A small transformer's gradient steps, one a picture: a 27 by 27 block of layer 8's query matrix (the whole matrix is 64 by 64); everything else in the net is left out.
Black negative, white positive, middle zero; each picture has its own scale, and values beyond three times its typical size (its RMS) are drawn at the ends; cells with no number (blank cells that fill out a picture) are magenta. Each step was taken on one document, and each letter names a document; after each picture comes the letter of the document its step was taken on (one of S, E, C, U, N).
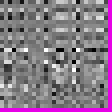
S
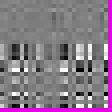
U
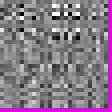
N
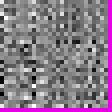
N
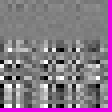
S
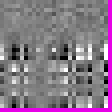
U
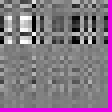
N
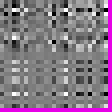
U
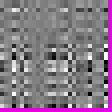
U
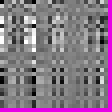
N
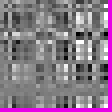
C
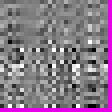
S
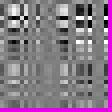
U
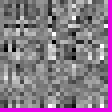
C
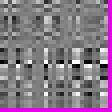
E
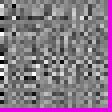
N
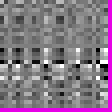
E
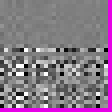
S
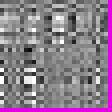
N
